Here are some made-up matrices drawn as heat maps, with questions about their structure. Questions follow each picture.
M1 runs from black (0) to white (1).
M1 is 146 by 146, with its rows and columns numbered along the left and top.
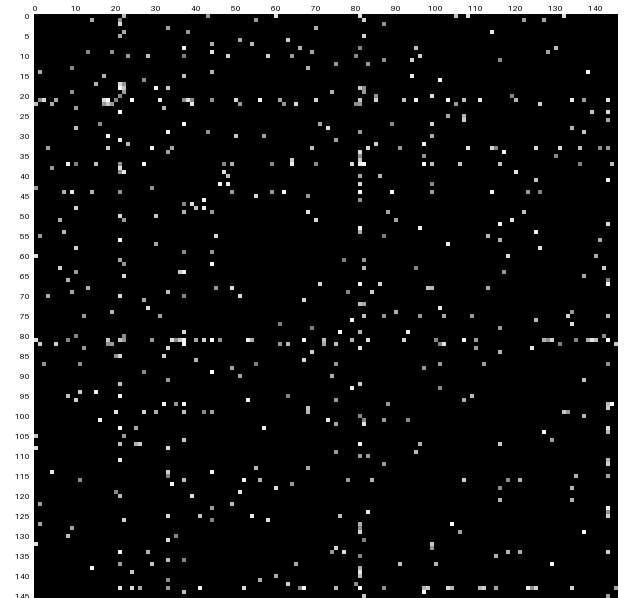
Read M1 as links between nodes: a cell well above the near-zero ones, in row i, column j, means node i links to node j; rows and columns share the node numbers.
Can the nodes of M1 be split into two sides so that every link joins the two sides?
no
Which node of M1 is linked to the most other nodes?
node 81
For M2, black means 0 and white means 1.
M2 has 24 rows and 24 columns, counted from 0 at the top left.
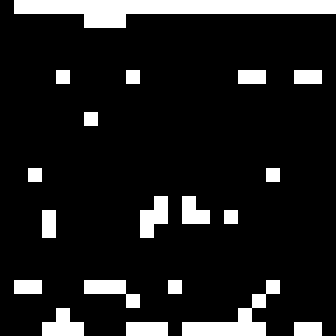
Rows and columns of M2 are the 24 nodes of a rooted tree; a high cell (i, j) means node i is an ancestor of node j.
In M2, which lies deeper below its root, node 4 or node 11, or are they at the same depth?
the same depth
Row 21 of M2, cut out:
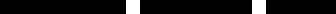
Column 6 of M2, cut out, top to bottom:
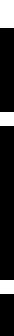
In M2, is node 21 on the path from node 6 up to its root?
no
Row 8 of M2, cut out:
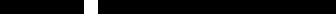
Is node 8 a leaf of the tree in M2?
no
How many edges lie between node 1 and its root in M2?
2
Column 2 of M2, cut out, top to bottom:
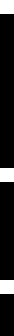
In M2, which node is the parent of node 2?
12
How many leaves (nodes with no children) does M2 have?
12
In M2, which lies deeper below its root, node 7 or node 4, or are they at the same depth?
node 4
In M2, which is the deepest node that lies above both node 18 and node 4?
5
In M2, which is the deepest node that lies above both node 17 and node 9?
5
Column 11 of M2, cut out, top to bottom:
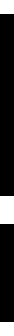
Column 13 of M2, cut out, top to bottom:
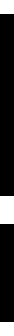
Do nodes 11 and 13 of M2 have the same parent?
yes
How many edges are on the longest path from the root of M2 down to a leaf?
4
